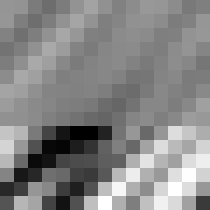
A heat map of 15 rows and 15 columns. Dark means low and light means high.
The bottom right is the ninth with the highest average. The grain runs diagonally up to the right. The halves do not mirror each other. On average the colour sits 50% of the way up the scale. The top part is calmer, up to a seam about 60% of the way down.
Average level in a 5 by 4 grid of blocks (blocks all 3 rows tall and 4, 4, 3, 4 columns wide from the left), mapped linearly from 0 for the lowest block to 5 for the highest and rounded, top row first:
3 3 3 3
3 3 3 3
3 2 2 3
2 0 3 5
2 2 5 5
